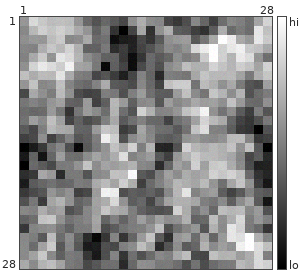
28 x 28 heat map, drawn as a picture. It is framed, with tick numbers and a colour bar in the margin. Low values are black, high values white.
Odd rows or columns: none. Average level on the scale: 50%. Grain: blotchy.
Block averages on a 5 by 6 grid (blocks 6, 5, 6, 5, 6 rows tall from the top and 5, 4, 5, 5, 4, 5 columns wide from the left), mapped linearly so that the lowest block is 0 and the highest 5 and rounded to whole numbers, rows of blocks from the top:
5 4 0 2 4 5
4 2 2 3 4 3
1 2 4 2 5 1
2 2 4 3 4 2
3 1 2 3 3 5
